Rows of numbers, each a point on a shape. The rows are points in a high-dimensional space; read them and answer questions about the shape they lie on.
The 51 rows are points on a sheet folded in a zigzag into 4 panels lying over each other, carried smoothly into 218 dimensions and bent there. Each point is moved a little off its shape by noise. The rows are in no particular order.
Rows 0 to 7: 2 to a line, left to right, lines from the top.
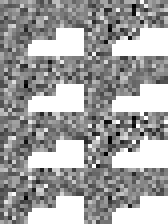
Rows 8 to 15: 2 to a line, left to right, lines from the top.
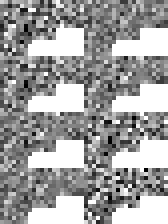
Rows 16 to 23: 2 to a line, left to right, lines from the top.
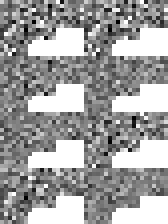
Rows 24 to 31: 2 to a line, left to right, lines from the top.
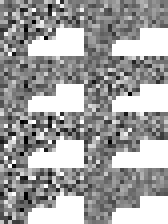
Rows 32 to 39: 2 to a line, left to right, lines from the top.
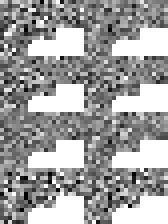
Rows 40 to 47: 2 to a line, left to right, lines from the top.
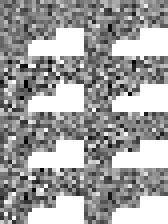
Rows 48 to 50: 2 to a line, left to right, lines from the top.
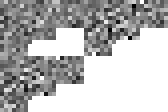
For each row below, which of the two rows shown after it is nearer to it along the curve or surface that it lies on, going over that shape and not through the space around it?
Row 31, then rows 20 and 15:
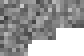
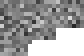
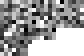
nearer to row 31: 20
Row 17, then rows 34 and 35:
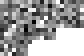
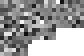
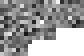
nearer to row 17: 35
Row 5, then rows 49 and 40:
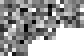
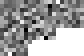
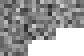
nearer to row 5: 49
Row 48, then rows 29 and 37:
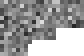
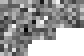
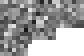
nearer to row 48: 29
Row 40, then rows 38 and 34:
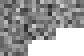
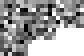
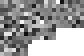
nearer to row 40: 38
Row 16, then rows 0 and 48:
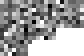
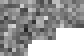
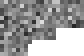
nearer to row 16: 48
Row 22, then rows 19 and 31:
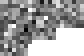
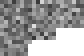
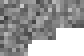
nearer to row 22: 31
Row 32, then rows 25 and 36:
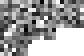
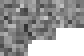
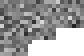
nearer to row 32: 36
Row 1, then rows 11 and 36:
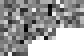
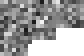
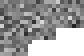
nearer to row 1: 36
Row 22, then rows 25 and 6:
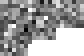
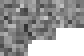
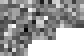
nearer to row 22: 6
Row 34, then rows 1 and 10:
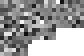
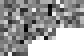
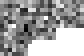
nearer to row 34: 1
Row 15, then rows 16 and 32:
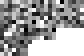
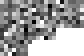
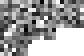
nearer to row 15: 16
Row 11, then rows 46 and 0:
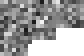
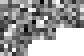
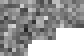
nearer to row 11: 46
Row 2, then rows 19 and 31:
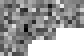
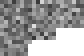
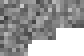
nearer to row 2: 19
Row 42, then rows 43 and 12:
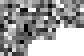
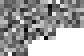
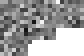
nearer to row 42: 12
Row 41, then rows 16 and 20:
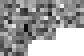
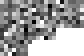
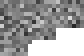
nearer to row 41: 20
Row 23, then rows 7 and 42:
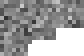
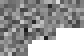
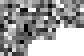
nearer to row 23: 7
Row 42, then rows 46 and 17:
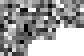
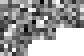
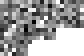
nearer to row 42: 46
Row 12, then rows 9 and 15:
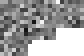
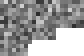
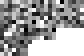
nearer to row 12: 15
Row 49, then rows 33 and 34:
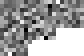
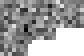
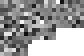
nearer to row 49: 34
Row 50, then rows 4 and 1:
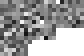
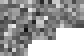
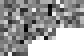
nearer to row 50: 1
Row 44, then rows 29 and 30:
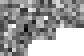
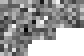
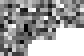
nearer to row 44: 30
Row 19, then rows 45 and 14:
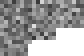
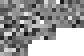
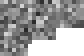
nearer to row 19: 14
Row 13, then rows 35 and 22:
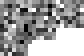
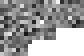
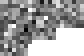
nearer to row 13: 22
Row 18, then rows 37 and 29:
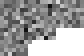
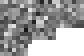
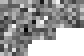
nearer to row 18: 29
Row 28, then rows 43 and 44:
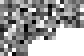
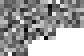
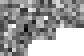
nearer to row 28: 43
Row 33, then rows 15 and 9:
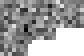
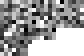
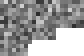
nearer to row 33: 9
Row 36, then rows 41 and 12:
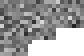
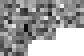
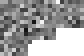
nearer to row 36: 12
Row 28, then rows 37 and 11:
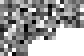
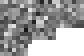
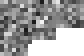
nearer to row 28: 11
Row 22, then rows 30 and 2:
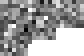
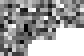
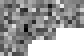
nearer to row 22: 30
